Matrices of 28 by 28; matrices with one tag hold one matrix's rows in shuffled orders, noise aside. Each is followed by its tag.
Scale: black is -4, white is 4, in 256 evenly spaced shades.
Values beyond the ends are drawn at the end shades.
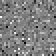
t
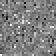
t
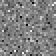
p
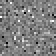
t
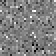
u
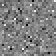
p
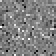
t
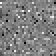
t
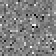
u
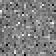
t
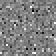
u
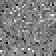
t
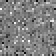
t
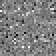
t
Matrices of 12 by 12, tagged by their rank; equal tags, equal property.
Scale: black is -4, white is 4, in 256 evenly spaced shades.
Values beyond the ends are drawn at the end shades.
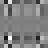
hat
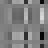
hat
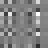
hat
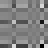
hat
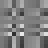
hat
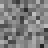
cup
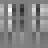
hat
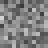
cup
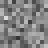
cup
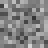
cup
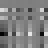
hat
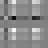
hat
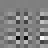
hat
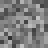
cup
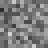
cup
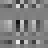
hat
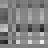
hat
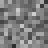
cup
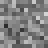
cup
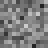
cup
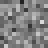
cup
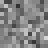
cup
